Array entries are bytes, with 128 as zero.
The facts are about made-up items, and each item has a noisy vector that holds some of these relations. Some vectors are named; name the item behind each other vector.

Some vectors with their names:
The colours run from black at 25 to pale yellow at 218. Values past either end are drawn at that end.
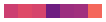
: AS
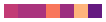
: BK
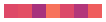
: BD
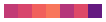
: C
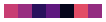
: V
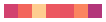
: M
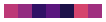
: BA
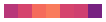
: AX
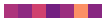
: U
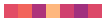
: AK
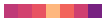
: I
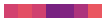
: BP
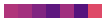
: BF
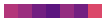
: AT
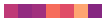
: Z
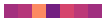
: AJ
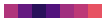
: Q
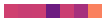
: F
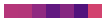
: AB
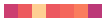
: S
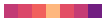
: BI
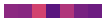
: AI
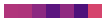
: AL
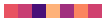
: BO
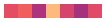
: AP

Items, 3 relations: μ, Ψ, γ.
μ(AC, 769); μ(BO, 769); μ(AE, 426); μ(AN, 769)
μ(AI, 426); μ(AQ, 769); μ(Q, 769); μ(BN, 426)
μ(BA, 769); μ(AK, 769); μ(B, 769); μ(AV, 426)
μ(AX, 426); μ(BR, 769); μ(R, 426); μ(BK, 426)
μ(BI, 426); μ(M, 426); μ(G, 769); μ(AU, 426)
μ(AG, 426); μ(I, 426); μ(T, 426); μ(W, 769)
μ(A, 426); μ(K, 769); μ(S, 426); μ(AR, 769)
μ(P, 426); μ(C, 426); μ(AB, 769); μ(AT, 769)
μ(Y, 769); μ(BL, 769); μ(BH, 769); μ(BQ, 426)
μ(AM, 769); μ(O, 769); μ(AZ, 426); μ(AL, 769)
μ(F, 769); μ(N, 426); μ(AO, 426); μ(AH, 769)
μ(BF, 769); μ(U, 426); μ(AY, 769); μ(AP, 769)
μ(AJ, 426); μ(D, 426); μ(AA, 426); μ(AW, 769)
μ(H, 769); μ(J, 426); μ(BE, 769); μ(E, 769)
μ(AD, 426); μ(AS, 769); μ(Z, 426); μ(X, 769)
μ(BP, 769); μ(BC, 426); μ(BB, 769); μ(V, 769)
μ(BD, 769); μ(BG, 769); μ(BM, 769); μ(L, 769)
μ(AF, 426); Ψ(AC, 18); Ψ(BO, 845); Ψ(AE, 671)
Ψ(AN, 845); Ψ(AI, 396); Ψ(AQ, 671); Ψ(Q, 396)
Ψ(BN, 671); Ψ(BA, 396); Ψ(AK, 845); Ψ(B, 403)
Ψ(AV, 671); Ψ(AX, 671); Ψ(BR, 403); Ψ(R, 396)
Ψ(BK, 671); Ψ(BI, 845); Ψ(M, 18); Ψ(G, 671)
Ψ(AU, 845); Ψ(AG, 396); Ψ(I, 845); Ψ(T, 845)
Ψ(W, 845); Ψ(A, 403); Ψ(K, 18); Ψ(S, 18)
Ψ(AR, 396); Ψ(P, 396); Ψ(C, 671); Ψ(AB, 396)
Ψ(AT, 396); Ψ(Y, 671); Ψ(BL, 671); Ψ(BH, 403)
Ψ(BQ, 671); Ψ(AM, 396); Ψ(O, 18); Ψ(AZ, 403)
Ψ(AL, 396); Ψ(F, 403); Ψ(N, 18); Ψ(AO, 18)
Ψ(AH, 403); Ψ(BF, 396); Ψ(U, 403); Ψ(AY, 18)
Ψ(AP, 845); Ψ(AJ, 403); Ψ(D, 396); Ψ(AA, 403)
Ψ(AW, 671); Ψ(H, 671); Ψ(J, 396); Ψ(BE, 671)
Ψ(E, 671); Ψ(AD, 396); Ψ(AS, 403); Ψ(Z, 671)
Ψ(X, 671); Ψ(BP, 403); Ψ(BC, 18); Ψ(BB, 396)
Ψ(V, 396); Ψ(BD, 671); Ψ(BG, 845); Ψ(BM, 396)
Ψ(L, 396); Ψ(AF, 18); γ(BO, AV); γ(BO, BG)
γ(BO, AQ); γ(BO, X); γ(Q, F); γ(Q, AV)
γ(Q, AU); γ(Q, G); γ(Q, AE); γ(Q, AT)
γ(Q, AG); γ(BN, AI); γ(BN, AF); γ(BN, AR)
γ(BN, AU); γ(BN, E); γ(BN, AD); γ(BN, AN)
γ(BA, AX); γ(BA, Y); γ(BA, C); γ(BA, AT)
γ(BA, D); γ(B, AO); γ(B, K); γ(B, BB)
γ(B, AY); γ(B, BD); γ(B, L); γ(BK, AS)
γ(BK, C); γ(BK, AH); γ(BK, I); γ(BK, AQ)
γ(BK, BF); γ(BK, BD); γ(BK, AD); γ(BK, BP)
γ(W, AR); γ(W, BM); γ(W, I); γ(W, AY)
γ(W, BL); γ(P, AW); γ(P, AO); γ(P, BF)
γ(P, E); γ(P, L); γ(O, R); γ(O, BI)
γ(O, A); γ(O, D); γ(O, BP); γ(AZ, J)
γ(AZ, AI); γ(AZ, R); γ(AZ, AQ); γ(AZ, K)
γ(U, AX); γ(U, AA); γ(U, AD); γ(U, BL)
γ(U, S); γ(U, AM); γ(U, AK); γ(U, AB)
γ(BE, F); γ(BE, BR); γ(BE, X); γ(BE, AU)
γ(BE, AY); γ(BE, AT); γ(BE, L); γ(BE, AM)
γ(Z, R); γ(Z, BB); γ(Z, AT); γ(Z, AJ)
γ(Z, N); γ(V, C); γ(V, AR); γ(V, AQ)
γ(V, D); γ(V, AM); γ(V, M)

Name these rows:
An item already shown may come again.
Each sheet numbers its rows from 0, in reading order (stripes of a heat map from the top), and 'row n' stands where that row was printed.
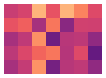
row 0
AO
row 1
AQ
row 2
A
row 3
C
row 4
A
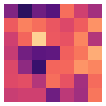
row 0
P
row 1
AC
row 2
M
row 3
B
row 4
BE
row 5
AW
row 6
BR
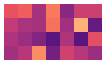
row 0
AQ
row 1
BK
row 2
BB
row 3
AA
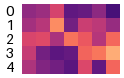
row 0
D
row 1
AA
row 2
E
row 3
B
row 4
L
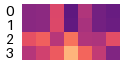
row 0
J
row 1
J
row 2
Y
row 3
T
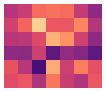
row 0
AE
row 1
M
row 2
AU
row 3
R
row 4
W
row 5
BL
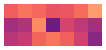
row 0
K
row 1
AJ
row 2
AV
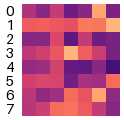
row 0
AZ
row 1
AY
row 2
AG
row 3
I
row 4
D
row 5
BH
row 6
BN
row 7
BQ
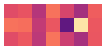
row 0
G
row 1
O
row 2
H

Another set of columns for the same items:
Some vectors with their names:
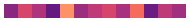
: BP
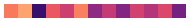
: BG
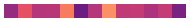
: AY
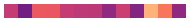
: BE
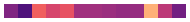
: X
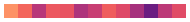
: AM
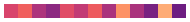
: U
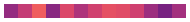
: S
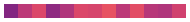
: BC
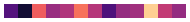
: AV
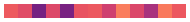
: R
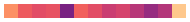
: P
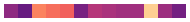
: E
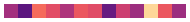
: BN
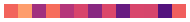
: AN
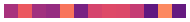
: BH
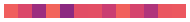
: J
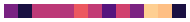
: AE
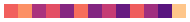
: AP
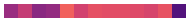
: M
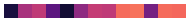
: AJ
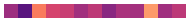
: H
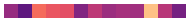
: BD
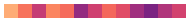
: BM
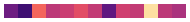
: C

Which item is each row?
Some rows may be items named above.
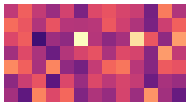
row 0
B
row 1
AT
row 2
BI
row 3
AZ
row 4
BB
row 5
AA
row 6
BL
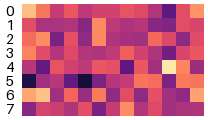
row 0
BA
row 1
AG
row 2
I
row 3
AT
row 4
BK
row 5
AJ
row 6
W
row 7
K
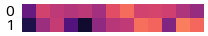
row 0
AO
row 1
AJ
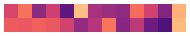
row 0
T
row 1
BF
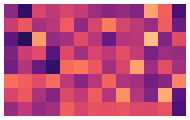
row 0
G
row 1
AC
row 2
AX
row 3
AA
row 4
A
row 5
L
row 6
U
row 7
M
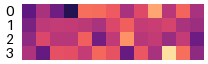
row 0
A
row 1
AO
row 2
AY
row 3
BK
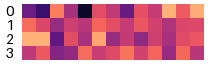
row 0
Z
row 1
D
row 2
BO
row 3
O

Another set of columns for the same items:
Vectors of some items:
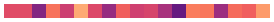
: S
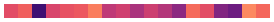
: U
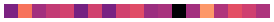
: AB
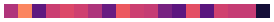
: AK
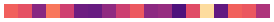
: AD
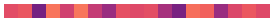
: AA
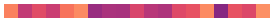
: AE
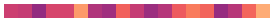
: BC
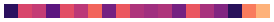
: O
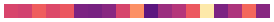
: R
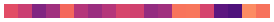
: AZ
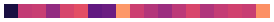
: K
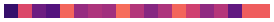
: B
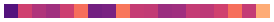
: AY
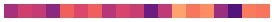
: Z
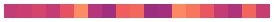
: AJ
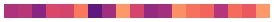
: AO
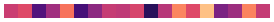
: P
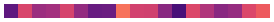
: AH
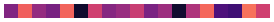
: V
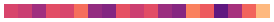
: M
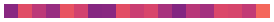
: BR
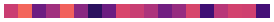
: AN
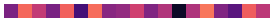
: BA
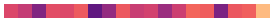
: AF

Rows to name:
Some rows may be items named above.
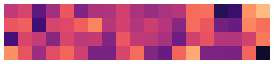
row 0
BK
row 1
U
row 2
H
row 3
BI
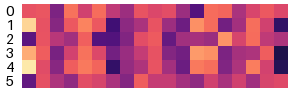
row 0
AA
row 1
AU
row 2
L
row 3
T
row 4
AU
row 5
BH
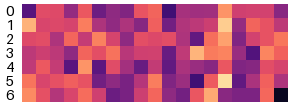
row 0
BB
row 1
AG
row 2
AX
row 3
Z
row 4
Q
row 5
D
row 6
BI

